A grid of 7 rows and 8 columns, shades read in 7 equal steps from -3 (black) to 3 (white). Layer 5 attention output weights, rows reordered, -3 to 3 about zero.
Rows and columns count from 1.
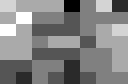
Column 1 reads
2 1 3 1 1 -1 -1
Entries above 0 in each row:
5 2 4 6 3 1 0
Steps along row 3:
down down same same up up up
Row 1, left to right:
2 1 1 1 -3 0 2 -2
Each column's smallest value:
-1 -2 -1 -1 -3 -1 0 -2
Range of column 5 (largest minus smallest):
4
